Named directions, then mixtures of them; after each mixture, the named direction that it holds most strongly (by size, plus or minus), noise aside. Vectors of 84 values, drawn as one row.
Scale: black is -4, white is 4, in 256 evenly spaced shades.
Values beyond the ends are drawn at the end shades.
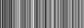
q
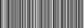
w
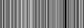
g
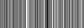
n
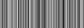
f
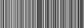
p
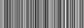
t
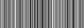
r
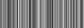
f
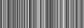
f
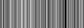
g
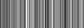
n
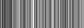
q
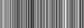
q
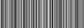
r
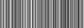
w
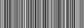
t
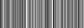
w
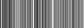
q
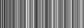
n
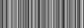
f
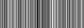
f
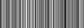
g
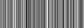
n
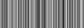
f
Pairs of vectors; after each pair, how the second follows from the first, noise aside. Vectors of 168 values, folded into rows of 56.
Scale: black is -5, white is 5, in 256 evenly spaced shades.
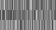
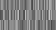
shuffled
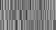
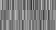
shuffled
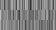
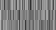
copied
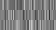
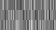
copied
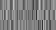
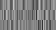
copied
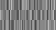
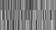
shuffled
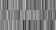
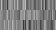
copied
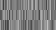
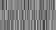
shuffled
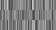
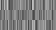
copied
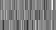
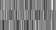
copied
